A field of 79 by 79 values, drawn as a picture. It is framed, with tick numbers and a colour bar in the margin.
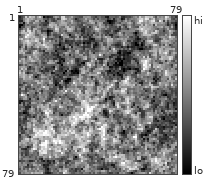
The histogram is bell-shaped. Neither half mirrors the other. There are no regular stripes. The top middle is the ninth with the lowest average. The field is mottled with small blotches.
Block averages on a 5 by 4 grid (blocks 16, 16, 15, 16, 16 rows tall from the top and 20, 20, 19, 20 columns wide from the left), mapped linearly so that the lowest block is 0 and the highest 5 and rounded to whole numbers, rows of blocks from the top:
3113
2103
2431
4531
3333
